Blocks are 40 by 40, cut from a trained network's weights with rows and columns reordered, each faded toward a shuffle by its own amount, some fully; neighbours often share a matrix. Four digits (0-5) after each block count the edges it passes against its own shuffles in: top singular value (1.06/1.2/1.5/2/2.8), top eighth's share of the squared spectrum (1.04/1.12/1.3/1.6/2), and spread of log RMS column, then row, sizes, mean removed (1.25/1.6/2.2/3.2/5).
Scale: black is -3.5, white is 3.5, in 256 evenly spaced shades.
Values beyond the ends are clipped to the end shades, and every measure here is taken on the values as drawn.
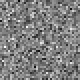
0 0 0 0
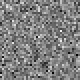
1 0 0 0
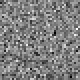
0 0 0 0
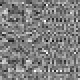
4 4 1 3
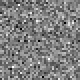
0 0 0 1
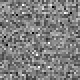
2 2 0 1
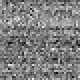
3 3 1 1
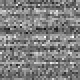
4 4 1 2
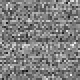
2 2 0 0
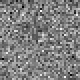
0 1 0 0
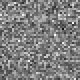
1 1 0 0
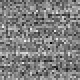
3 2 0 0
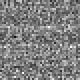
1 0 0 0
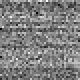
3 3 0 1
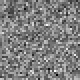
0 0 0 0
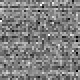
3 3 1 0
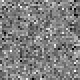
2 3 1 0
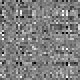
4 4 2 2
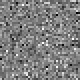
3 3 1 0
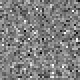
2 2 1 1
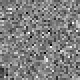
1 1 0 0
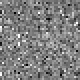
3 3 2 1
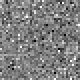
1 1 0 0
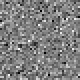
1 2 1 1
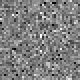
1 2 1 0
